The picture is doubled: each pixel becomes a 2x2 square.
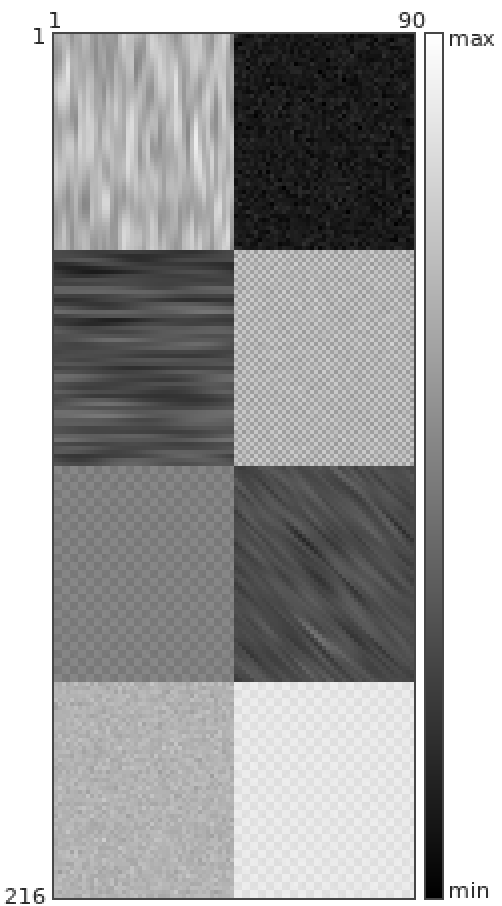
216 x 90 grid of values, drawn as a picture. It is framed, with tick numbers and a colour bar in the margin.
The table splits into 4 rows of 2 panels. Panel 1,1: high, streaked downward. Panel 1,2: very low, fine-grained, faint in contrast. Panel 2,1: low, streaked across. Panel 2,2: high, checkered. Panel 3,1: middling, checkered, faint in contrast. Panel 3,2: low, slanting down to the right, faint in contrast. Panel 4,1: high, fine-grained, faint in contrast. Panel 4,2: very high, checkered, faint in contrast.
